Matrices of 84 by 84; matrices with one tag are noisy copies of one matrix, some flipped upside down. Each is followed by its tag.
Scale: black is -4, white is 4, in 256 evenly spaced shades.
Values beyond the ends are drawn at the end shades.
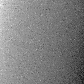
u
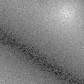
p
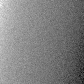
u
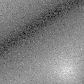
p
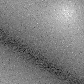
p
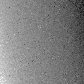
u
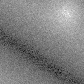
p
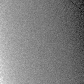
u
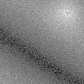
p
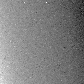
u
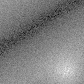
p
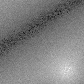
p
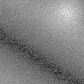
p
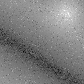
p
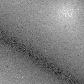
p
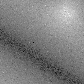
p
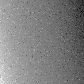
u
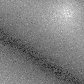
p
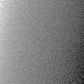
u
